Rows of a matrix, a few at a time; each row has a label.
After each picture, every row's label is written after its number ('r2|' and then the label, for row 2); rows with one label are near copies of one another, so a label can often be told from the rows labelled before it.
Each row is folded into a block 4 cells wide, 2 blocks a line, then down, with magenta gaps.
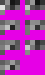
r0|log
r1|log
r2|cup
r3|cup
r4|cup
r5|log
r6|cup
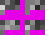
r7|log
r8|cup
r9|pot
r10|log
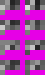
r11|log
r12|log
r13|log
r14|log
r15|cup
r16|cup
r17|log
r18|cup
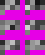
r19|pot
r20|log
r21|cup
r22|log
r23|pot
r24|pot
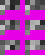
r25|log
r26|log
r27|log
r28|pot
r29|cup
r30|pot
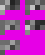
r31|log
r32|cup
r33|cup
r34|log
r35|cup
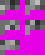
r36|log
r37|pot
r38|cup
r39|log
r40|pot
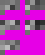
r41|cup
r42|log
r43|pot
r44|log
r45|cup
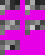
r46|log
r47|log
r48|pot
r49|cup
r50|cup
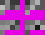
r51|log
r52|pot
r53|cup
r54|cup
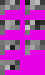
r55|pot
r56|pot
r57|pot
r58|log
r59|cup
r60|pot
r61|cup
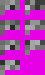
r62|cup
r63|log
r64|cup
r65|pot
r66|cup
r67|pot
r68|pot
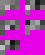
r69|cup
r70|log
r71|cup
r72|pot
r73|log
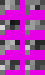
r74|pot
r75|cup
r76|log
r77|pot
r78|pot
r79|log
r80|log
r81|log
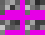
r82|cup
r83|log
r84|log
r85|log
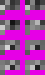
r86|log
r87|log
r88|log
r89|pot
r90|cup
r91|cup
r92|cup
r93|cup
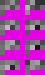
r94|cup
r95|log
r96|cup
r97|cup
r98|pot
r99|cup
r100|cup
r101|pot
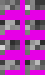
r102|cup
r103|log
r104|pot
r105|log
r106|log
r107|pot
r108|pot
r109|pot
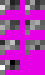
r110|log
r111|log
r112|log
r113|pot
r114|pot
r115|cup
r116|log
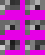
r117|log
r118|cup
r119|cup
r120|cup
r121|log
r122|log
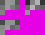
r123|pot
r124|pot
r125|pot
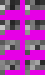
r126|log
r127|log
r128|log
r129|log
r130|cup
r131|cup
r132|cup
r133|pot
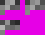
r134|pot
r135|pot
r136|log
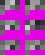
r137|pot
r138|pot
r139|cup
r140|log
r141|cup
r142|cup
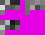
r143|log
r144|cup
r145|log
